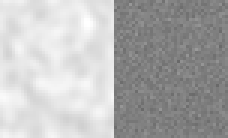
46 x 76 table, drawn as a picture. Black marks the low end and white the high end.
It is made of 1 by 2 panels. Panel 1,1: very high, blotchy, faint in contrast. Panel 1,2: middling, fine-grained, faint in contrast.
